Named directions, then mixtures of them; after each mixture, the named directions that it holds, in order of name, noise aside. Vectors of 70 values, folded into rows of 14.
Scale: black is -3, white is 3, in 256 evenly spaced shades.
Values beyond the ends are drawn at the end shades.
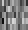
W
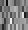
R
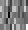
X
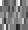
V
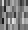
W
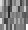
V, X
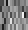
R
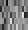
R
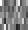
V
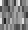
R, V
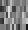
W, X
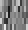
V, X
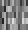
W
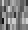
W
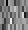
R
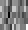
X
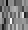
R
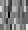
X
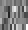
R, X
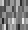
V, W
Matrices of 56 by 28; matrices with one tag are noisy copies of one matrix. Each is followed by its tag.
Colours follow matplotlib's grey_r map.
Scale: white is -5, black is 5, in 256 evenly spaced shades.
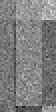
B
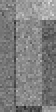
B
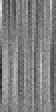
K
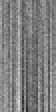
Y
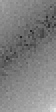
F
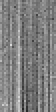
Y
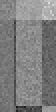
B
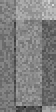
B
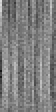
K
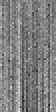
Y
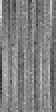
K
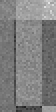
B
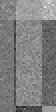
B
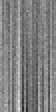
Y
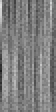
K
